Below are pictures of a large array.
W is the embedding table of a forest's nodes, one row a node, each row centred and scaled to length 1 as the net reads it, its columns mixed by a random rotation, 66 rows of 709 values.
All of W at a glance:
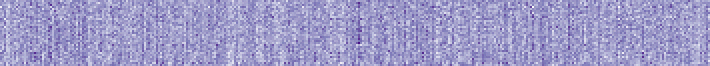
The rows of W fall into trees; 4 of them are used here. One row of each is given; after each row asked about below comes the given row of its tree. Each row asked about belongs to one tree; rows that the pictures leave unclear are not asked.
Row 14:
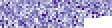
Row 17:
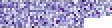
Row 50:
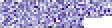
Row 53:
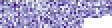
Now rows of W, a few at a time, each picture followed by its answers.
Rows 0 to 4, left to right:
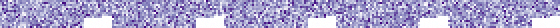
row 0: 53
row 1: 17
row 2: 14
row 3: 53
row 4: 14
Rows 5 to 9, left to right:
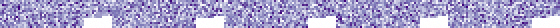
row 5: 53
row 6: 50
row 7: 50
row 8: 17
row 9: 53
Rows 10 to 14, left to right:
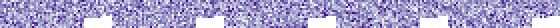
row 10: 17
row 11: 50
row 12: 50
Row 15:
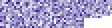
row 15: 17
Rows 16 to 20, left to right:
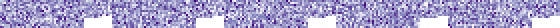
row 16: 17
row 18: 53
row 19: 53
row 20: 14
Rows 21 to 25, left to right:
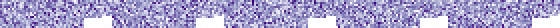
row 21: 17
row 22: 17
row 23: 14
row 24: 14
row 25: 17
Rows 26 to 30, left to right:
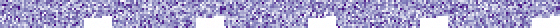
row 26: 53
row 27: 53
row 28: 14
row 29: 14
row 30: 53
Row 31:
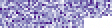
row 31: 14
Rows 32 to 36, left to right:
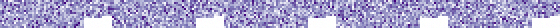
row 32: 53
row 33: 17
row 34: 14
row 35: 50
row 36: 14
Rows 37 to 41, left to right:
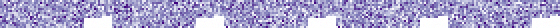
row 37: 17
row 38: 53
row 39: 14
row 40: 14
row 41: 53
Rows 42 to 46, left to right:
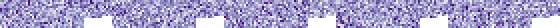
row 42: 14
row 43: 14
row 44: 17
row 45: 17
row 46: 53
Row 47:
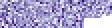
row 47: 17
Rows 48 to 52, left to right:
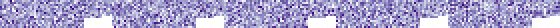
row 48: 17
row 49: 14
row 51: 17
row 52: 53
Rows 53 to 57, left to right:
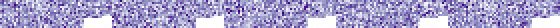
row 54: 17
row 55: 53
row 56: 53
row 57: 53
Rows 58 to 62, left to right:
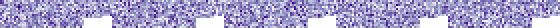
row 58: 53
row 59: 17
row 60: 17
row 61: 53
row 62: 17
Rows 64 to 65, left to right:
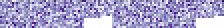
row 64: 17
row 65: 50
